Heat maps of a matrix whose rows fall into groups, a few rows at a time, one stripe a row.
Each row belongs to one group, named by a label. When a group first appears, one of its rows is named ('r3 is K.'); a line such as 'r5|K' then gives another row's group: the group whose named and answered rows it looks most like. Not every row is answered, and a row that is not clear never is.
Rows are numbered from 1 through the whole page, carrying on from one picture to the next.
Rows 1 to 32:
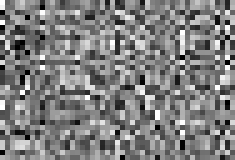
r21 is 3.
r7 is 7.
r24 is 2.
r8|3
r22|3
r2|3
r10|7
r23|2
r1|3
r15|7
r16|2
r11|7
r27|7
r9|7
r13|3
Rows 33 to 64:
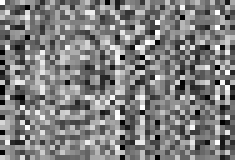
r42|7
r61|7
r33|3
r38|7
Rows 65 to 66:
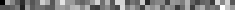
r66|2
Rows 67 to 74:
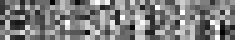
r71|7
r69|7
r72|7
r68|2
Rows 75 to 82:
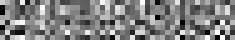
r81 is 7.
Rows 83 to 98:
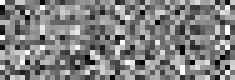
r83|3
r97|7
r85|2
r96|3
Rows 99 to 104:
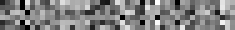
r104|7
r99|2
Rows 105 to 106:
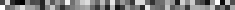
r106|3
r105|7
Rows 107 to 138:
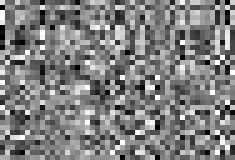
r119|7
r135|2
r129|7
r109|3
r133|7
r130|7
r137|7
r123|3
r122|2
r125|3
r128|3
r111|3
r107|3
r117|7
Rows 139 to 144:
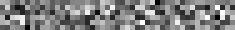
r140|7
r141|2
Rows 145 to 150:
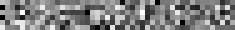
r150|3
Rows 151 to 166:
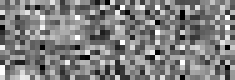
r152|2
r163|7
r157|2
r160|3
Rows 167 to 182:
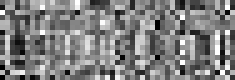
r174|7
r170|7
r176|7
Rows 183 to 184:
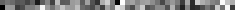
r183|2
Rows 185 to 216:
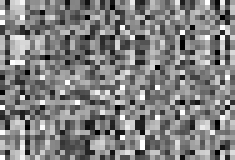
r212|2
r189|3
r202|2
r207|7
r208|2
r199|7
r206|3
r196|3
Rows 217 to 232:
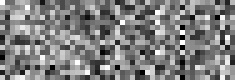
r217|3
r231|2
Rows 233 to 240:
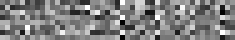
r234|7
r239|2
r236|2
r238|7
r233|2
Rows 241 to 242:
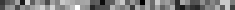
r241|2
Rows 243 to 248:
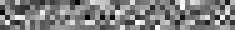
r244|7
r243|3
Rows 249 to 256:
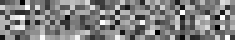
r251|7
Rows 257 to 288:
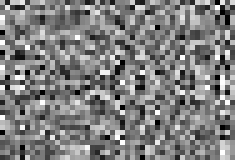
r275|3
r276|2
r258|7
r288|2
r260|3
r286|2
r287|2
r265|3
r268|7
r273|2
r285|2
